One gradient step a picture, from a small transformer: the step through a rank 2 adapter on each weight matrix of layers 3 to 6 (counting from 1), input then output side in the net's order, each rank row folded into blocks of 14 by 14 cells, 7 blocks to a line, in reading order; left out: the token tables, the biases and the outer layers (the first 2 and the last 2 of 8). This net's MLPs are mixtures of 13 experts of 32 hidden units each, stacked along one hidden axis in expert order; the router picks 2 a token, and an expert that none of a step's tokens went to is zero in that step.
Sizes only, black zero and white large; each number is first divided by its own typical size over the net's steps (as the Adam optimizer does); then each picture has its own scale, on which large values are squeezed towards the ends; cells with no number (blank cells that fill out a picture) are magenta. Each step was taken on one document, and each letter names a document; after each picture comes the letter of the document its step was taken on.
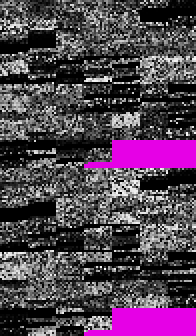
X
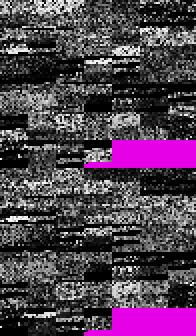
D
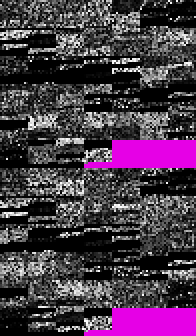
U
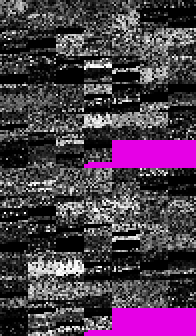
U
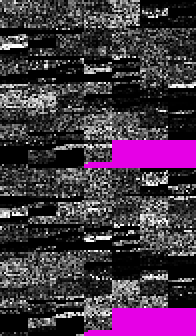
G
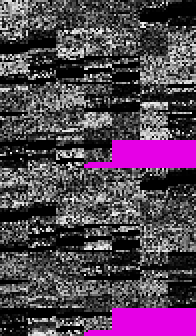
X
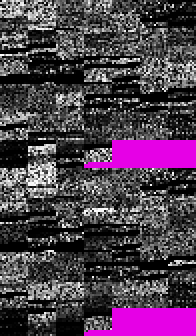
U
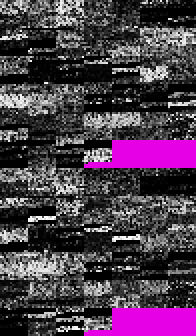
D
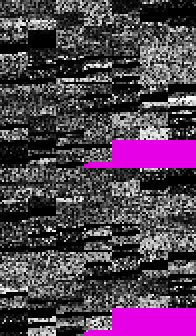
X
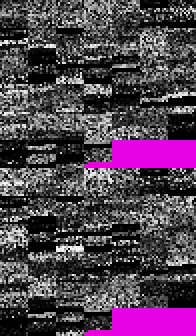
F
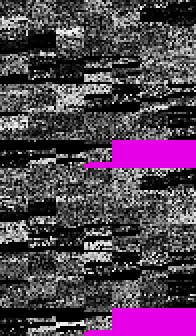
X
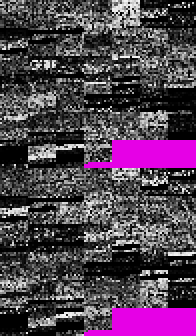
G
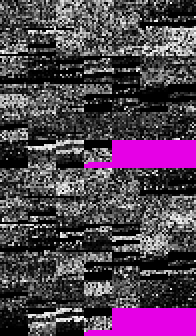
D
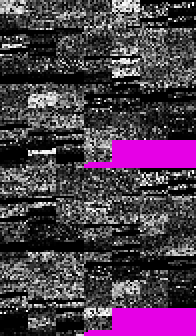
G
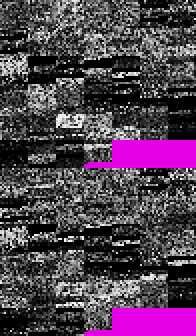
F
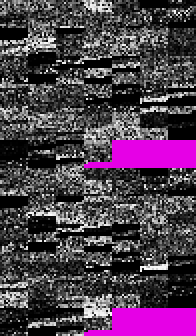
F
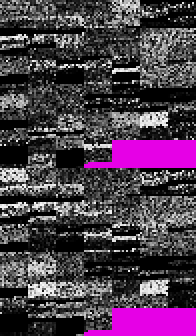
G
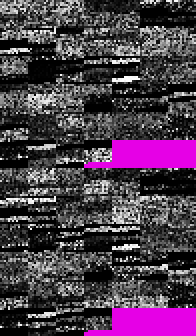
D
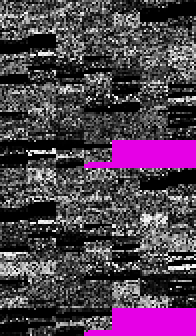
X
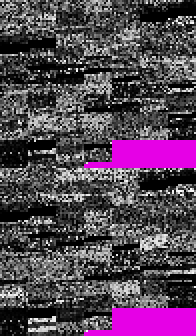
X
